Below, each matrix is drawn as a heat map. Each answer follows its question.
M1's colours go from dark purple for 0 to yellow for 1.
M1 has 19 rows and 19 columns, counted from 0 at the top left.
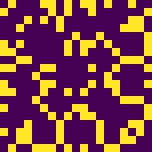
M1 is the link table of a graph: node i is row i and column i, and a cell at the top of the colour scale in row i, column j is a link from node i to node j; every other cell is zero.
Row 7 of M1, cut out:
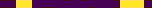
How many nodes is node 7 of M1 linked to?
5
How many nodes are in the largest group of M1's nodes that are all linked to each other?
5
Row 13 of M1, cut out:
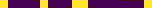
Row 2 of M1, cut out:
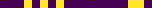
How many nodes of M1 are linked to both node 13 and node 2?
1
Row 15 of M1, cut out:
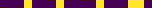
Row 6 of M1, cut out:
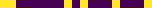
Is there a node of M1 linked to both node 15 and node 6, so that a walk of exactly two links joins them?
no
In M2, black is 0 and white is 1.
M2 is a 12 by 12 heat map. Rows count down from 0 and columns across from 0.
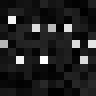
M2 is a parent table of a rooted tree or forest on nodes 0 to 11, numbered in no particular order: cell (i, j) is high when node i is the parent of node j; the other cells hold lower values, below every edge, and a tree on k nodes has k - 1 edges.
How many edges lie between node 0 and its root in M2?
2
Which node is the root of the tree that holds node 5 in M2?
7
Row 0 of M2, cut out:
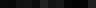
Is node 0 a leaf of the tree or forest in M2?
yes
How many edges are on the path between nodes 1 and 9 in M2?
4
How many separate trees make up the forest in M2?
2
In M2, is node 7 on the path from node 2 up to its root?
yes
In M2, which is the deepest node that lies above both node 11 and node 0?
5
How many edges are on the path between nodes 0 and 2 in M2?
3
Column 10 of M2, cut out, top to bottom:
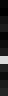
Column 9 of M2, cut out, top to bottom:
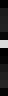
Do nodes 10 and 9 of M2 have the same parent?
no
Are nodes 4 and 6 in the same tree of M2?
yes
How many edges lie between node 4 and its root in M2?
1
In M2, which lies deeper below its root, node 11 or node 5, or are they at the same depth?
node 11
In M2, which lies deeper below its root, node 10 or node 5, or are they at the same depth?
the same depth
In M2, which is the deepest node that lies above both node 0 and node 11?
5
